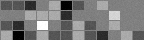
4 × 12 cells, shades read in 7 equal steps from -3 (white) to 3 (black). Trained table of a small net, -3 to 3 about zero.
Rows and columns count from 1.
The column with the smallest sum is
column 4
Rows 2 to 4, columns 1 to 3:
0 0 -1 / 1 2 0 / -1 3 1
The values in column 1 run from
-1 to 1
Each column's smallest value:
-1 0 -1 -3 -1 1 -1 0 -1 -2 -1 0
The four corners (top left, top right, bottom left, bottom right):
1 0 -1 1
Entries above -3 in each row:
12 12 11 12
